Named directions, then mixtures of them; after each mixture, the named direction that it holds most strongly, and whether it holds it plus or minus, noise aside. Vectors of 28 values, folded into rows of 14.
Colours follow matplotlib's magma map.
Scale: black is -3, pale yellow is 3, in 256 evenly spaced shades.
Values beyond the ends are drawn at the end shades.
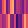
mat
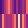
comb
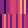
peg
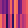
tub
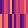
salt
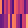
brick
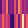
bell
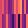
comb, minus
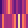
comb, plus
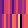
comb, plus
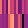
bell, minus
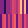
peg, plus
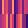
brick, minus
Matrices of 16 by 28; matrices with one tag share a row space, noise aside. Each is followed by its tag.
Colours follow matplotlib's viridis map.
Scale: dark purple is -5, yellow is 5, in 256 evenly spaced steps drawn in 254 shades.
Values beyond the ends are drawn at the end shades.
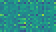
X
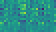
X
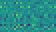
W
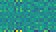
W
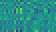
W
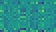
X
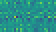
W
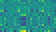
X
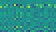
W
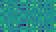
X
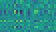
W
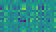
X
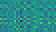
W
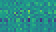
W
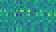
W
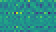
W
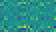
X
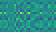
W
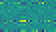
X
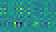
W
